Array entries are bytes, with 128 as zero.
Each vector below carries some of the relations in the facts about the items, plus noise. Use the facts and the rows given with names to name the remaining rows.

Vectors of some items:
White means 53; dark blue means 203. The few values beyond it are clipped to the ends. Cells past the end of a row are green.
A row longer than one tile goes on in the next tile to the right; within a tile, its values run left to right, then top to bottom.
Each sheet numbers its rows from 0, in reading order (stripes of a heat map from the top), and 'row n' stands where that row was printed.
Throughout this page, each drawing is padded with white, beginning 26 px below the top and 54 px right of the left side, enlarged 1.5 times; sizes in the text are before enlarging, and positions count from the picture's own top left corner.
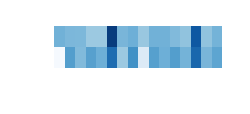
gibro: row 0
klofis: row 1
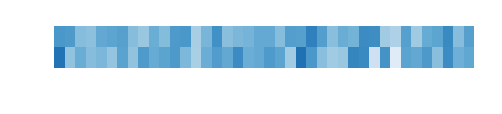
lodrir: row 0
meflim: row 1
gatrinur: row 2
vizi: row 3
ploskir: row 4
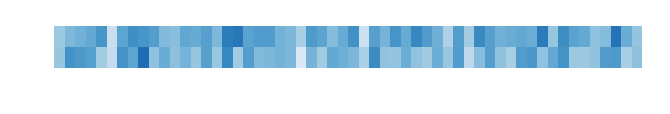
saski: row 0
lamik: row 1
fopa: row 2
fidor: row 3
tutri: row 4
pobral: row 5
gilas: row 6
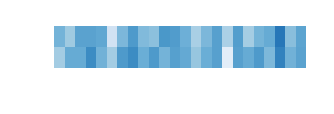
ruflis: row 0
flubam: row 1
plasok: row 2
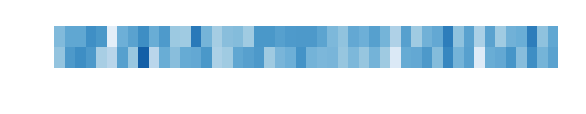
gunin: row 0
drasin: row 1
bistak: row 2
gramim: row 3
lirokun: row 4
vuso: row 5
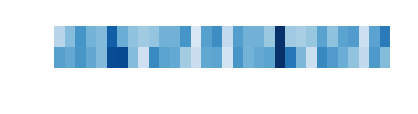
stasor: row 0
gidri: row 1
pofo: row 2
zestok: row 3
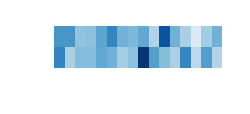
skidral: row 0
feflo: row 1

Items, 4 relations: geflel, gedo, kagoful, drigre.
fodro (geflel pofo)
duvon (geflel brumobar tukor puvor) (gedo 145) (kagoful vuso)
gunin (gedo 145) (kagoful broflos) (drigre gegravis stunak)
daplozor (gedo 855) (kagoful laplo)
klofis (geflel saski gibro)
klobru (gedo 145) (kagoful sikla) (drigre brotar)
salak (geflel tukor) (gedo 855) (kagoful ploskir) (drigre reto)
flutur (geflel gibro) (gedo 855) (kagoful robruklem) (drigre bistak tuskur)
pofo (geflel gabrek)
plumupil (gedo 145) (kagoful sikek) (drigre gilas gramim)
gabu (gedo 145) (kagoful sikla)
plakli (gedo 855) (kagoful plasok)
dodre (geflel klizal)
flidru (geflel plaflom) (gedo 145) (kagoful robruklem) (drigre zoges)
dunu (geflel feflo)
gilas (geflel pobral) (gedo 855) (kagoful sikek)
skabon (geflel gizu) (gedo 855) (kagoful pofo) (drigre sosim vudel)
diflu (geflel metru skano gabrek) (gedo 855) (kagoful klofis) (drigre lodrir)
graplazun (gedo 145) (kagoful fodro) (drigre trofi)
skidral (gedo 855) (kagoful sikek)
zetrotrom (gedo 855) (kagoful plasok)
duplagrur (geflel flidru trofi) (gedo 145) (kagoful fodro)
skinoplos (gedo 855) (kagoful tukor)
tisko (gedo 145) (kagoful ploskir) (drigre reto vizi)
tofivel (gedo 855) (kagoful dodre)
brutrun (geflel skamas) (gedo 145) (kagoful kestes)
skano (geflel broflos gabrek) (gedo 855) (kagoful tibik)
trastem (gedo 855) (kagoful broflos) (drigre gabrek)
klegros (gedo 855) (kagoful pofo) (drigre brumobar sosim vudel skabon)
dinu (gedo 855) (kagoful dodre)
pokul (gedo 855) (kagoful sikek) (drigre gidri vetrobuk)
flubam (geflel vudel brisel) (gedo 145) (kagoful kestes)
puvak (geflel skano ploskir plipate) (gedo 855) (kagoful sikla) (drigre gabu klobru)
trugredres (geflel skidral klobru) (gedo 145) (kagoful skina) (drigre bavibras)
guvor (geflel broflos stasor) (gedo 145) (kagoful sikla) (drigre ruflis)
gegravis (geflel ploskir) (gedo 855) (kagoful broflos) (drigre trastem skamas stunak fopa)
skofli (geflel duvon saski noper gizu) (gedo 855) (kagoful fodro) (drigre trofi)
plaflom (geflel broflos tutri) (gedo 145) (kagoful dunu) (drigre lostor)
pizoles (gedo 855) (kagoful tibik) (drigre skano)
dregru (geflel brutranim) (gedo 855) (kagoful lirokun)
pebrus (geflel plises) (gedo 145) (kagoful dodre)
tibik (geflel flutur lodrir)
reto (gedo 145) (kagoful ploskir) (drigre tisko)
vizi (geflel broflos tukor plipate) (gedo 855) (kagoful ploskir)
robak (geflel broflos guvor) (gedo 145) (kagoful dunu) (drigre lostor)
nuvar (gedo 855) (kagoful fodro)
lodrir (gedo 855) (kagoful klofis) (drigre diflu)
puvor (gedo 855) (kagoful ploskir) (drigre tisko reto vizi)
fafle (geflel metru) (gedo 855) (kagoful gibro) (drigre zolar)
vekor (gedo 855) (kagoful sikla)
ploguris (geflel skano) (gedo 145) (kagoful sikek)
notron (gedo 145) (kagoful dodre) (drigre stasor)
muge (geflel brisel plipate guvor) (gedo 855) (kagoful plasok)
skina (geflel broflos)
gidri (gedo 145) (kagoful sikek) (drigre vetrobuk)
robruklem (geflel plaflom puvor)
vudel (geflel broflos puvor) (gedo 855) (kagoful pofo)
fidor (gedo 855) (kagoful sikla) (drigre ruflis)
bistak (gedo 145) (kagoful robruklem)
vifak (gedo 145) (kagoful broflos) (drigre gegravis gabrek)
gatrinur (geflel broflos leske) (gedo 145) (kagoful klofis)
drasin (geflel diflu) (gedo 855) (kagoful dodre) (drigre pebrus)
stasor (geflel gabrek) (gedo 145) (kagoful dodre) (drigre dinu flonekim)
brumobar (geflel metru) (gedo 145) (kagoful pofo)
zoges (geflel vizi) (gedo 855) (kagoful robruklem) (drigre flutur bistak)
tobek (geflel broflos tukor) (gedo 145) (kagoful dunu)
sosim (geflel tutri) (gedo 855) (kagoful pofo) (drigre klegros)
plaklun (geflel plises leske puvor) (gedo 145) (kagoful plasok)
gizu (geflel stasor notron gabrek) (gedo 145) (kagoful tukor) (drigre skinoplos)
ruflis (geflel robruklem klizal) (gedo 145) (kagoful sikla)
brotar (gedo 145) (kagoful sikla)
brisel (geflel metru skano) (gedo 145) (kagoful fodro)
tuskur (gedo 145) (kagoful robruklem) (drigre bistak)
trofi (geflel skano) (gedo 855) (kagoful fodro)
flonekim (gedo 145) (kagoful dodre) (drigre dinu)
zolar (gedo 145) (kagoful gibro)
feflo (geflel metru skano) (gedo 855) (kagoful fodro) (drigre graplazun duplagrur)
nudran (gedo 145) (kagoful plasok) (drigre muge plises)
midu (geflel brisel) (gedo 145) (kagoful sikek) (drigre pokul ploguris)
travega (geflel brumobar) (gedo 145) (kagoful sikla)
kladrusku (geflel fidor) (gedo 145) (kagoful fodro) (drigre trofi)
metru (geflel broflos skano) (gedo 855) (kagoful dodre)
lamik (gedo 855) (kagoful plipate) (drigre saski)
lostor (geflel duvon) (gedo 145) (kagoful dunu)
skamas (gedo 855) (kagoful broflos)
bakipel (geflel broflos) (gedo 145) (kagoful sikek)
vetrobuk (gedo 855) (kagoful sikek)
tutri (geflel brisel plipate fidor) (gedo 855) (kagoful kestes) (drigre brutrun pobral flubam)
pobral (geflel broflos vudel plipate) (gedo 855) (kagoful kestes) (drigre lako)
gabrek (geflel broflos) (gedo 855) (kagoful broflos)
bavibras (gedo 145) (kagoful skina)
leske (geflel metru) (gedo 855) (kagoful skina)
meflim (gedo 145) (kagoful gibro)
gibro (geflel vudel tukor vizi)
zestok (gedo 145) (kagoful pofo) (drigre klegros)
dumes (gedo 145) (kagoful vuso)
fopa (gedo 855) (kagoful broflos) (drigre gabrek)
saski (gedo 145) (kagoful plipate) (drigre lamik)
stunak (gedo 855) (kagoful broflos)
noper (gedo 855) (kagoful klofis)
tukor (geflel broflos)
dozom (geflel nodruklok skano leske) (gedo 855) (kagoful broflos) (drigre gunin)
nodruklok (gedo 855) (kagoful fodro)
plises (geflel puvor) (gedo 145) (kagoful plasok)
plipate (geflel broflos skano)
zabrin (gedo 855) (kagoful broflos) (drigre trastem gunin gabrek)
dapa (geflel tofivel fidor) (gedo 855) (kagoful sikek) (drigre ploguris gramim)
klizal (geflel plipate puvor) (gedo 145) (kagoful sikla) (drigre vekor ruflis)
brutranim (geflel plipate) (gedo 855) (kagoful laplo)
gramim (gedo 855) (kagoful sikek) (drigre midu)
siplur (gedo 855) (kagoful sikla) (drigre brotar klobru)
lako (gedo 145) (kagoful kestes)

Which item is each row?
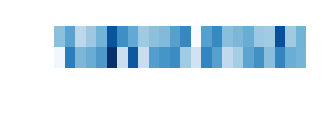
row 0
tukor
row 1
klobru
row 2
dodre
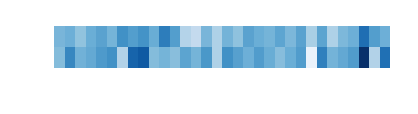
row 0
tobek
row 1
dozom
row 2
lostor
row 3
skina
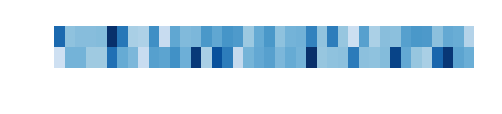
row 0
flutur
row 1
broflos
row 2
vekor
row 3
leske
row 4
skano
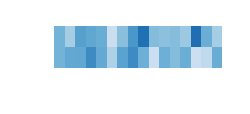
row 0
travega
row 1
puvor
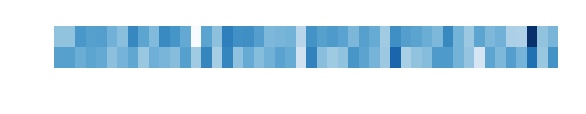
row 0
duplagrur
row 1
puvak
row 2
gegravis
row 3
muge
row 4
dregru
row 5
robruklem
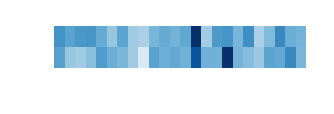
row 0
brutranim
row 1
fodro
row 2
skofli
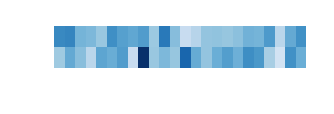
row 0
sosim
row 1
metru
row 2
flonekim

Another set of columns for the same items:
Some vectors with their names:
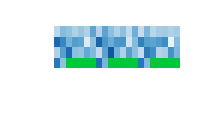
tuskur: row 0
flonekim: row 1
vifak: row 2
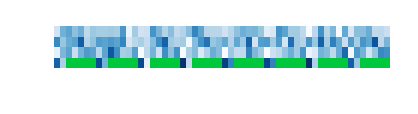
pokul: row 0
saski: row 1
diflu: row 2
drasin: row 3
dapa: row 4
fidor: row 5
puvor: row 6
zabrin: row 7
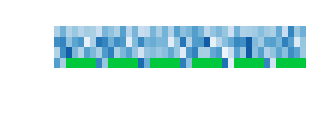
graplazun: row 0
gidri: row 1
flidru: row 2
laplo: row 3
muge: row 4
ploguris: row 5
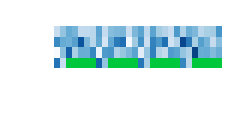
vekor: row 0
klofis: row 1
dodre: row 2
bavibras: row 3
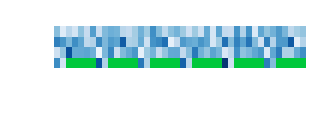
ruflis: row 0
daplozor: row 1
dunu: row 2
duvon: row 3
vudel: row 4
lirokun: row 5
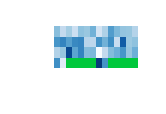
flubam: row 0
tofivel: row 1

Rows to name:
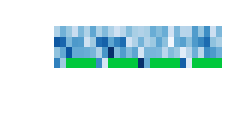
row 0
bistak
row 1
brutrun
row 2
notron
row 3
gilas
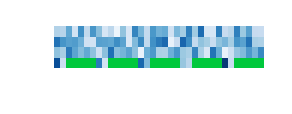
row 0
brumobar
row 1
plaklun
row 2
gibro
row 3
trugredres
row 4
gabrek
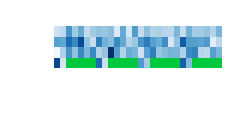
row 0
vizi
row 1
pebrus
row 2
nudran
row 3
zestok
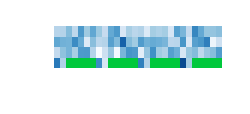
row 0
midu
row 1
fafle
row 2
klizal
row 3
pofo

